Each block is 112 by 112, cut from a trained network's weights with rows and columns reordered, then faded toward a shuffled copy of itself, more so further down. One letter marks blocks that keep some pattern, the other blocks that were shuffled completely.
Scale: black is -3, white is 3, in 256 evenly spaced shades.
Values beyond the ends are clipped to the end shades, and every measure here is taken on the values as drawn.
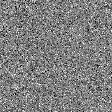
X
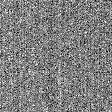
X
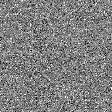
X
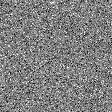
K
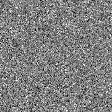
X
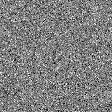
X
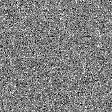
X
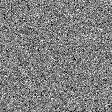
K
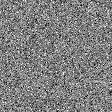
K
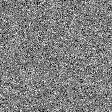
X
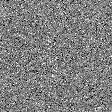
K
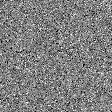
K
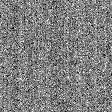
X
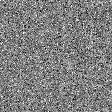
K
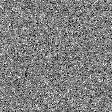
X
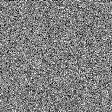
X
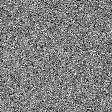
K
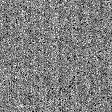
X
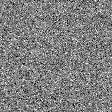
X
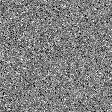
K
